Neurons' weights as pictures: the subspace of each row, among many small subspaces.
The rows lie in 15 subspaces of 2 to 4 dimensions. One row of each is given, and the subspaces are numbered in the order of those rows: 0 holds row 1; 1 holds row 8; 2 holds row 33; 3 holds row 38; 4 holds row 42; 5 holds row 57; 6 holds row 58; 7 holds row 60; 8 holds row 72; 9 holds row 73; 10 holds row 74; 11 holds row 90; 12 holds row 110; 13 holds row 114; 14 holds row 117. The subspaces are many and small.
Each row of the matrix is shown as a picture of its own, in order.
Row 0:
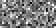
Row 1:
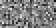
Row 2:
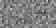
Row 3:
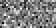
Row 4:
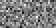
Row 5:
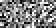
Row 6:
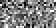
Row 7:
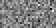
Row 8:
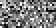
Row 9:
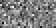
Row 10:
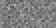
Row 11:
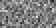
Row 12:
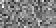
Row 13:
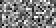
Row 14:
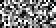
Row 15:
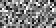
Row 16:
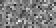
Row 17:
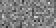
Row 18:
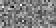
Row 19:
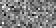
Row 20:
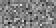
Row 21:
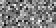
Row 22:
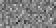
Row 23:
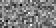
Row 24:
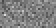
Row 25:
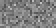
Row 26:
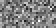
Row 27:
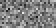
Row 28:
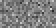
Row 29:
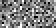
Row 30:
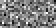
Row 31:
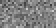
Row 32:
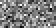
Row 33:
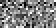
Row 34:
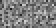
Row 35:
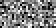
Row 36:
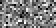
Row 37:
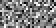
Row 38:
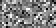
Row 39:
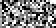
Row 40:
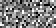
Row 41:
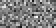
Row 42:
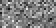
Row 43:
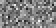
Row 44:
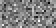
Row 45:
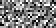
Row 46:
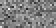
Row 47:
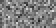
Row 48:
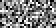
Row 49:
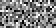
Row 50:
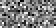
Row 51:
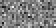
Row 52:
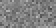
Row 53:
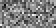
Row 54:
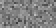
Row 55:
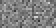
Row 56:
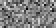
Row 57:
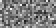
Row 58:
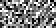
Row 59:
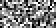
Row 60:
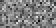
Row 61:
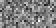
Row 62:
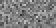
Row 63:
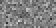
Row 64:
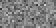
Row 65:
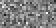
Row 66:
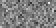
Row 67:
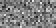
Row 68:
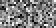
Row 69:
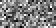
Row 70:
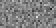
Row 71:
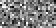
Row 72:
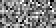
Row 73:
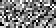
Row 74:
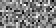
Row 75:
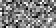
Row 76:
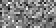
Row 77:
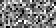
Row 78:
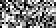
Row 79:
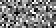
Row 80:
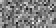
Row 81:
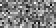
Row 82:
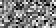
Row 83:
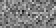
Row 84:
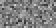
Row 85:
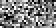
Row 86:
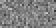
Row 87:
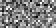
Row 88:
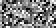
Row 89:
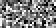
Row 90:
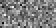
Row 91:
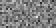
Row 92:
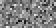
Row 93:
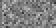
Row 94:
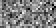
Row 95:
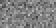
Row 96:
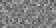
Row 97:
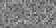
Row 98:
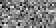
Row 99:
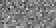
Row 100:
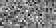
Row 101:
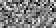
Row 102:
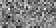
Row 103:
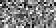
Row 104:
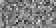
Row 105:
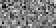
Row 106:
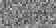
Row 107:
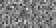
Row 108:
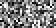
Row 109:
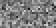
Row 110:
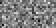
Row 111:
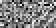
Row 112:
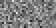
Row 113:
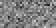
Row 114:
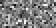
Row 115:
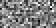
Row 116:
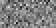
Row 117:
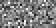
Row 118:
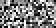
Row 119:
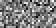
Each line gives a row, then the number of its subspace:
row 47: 1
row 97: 11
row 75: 4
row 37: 10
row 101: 6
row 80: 1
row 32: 9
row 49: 10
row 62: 14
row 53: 11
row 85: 8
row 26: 1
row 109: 0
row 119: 10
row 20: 14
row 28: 8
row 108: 8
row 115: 8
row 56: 6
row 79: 12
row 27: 10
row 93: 3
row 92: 13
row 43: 7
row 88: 3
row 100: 8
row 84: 13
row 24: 14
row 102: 4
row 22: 11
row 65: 3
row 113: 9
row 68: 0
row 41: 12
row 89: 0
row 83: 14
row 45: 9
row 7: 8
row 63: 3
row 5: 9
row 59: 8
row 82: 9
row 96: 6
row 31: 2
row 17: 12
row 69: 9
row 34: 5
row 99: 10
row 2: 5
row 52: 9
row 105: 13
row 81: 8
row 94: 0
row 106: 5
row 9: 11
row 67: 1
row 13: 12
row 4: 10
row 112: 14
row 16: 13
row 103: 2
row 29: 12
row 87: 4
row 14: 14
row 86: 0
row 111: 9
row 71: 13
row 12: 14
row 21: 7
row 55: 12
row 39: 3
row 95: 2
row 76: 4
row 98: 1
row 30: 0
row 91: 4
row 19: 11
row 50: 14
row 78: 4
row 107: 11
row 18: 5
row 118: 14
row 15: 6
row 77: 11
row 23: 14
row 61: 1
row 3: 7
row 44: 12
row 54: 13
